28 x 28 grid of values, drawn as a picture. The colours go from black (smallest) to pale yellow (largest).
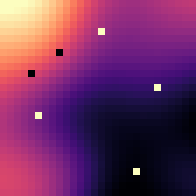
Calmest part: top right. Ninth with the highest average: top left. Mirror symmetry: none. Lone odd cells: 6, 4 higher and 2 lower than their neighbours. Ninth with the lowest average: bottom right. Slope: up to the top left. Stripes: none. Roughest part: middle left.
